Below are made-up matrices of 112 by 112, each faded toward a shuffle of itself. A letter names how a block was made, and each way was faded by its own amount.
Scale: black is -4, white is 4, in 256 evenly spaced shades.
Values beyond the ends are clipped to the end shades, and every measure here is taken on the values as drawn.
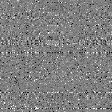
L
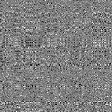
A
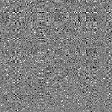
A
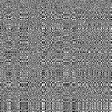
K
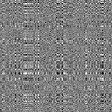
K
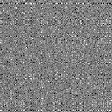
A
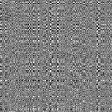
K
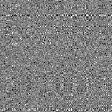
A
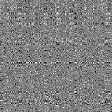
A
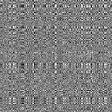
K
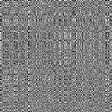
K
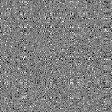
A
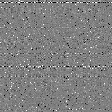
L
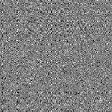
A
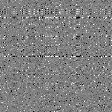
L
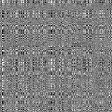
K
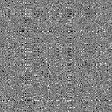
A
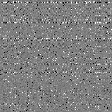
L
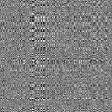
K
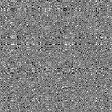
A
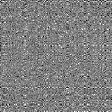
A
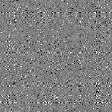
L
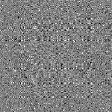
A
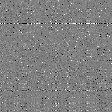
L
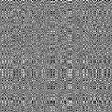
K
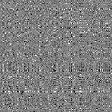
A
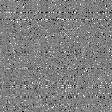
L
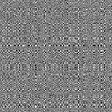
K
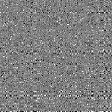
A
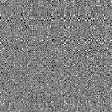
A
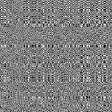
K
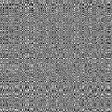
K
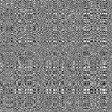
K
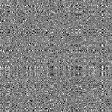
A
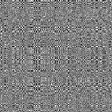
K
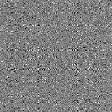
A
